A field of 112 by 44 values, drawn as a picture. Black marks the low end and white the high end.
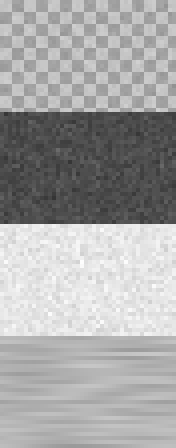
It is made of 4 by 1 panels. Panel 1,1: high, checkered. Panel 2,1: low, fine-grained, faint in contrast. Panel 3,1: very high, fine-grained, faint in contrast. Panel 4,1: high, streaked across, faint in contrast.
